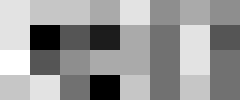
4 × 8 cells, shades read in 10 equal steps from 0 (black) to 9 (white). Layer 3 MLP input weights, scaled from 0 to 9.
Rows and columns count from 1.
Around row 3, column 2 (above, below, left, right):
0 8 9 5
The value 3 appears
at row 2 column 3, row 2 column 8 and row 3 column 2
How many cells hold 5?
3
